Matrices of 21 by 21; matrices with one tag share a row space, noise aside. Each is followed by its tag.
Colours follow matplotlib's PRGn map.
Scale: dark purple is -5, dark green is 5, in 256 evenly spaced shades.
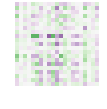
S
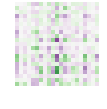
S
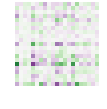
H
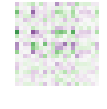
H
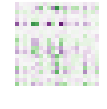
S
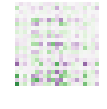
S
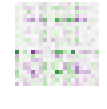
H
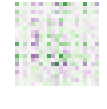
S
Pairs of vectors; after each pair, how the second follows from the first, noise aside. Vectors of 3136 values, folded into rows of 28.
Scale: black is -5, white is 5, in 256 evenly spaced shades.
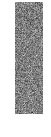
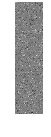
partly zeroed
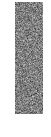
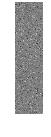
partly zeroed
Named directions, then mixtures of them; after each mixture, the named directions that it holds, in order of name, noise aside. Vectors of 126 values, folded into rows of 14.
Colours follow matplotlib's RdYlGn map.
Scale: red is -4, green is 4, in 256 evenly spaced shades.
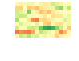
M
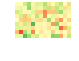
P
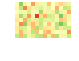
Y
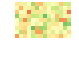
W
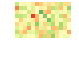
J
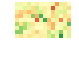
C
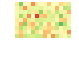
Y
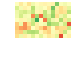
C, M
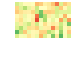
C, J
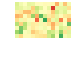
C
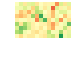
C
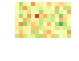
Y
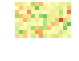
C, W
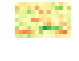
M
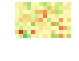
P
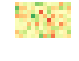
J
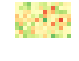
C, P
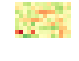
M, P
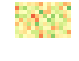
J
